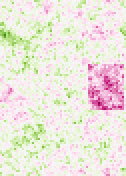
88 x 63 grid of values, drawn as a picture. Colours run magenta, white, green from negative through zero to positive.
Grain: blotchy. Ninth with the lowest average: middle right. Average level on the scale: 50%. Odd patch: lower, in the middle right.
